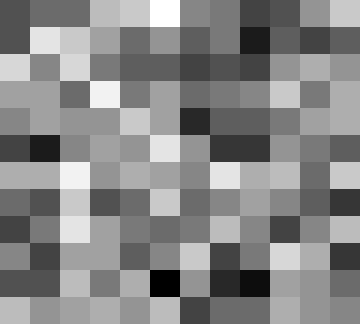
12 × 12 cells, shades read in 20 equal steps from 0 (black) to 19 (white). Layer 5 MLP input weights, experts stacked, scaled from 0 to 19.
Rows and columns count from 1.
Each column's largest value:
16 17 18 18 15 19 15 17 13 16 13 15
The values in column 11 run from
5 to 13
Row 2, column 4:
12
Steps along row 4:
same down up down up down up up up down up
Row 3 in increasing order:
5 5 6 7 7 9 10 11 11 13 16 16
